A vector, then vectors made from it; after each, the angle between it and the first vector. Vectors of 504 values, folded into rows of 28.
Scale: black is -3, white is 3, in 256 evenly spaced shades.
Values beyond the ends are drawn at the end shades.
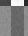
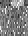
partly aligned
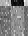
nearly opposite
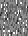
orthogonal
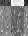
nearly parallel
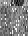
partly opposed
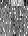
partly aligned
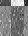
nearly parallel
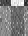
nearly parallel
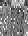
partly aligned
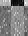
nearly opposite
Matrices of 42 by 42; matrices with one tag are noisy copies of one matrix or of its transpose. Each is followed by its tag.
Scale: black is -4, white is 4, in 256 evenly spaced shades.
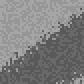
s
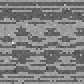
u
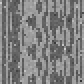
u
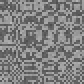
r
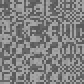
r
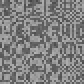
r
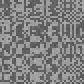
r
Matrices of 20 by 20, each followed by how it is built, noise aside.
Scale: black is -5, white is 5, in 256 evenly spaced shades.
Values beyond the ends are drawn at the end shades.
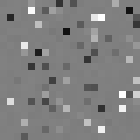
sparse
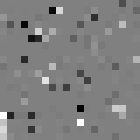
sparse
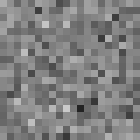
noise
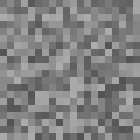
noise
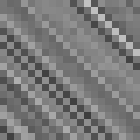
Toeplitz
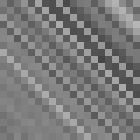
Toeplitz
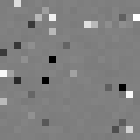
sparse
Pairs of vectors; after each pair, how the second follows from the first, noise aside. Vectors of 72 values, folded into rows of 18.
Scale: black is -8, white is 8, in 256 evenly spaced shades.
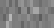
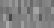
sign-scrambled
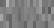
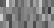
scaled up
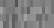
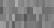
sign-scrambled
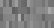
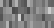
scaled up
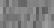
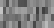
scaled up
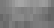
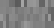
sign-scrambled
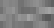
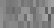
sign-scrambled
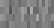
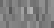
sign-scrambled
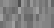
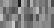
scaled up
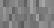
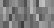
scaled up
